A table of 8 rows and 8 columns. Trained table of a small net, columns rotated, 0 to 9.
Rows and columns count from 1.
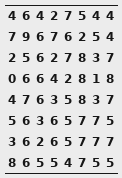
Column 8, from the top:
4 4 7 8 7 5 7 5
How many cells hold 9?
1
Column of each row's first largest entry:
5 2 6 6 6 6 6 1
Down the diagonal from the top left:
4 9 6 4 5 7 7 5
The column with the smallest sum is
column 1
